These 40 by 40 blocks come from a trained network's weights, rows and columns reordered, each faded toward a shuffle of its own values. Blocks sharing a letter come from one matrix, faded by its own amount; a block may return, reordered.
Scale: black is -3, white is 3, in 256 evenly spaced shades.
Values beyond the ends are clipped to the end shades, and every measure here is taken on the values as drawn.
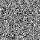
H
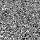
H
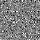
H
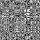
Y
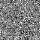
H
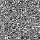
H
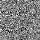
H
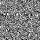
H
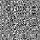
Y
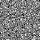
H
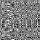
Y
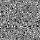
H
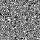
H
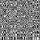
Y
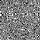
H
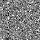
H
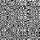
Y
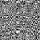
Y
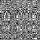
Y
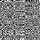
Y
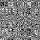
Y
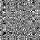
Y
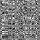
Y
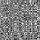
Y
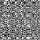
Y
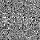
H
